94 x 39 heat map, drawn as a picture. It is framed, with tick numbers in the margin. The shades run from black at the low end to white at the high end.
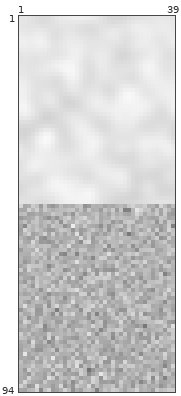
The table splits into 2 rows of 1 panel. Panel 1,1: very high, blotchy, faint in contrast. Panel 2,1: high, fine-grained.
